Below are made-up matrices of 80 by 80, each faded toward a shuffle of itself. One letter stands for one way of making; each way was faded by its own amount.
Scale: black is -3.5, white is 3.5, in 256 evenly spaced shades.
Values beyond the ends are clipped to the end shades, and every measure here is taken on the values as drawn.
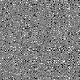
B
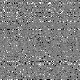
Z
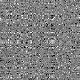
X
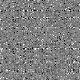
B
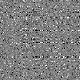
B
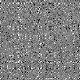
B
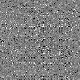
B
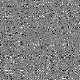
Z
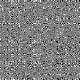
Z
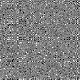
X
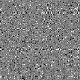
B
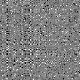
X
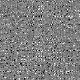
Z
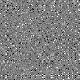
B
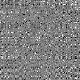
X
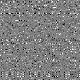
B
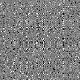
X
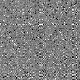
X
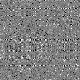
Z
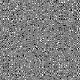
X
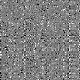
X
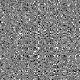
X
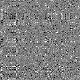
B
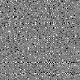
Z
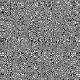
B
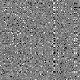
X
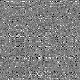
Z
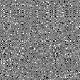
B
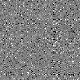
B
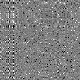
X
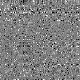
Z
